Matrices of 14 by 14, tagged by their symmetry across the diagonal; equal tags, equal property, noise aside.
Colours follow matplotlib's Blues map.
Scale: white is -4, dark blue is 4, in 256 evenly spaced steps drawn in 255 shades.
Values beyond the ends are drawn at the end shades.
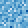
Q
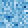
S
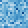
S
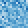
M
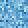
S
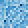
Q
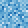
S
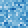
S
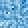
M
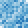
Q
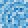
Q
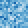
S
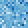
M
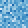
S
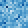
Q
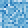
Q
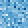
M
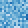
M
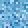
M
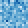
S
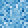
S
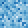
Q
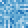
Q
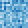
M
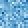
M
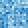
M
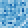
Q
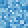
Q
